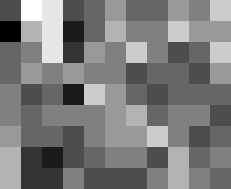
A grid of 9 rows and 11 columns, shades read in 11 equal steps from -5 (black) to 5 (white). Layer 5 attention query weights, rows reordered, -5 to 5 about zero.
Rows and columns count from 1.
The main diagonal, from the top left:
-2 2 4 1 3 1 1 -2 2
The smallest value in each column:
-5 -3 -4 -4 -2 -2 -2 -2 -2 -2 -2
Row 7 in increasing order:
-2 -2 -1 -1 -1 0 0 1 1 1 3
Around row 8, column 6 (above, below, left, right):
1 -2 -1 0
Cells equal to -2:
15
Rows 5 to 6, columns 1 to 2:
0 -2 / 0 -1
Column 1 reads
-2 -5 -1 -1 0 0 1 2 2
